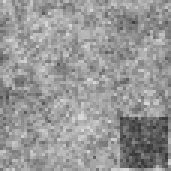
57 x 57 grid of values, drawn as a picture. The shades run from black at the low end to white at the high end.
There are no regular stripes. In the bottom right lies a patch that is lower than the rest. The bottom right is the ninth with the lowest average. Overall the values sit about 60% of the way up the scale. The texture is blotchy.
